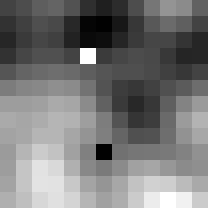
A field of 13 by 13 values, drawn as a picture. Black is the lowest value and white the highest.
The field is mottled with small blotches. The top middle is the ninth with the lowest average. Values rise toward the bottom. Two lone cells stand out: one far higher and one far lower than their neighbours.
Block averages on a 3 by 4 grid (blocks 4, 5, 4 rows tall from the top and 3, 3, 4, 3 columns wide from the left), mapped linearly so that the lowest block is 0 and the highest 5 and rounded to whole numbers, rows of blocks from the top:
0 1 0 1 | 3 3 1 2 | 5 5 4 4
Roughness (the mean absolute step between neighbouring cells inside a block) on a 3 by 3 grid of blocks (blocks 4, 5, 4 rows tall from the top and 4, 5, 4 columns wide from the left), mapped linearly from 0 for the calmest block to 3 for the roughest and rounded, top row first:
031 | 011 | 021
